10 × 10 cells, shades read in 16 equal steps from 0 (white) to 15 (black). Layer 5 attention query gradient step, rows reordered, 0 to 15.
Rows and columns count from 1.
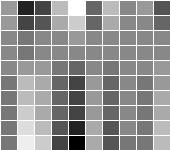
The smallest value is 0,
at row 1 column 5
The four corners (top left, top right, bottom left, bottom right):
6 10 8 4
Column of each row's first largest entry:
2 2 2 2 5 5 5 5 5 5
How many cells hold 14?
0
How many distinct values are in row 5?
4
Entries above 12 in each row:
1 0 0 0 0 0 0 0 1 1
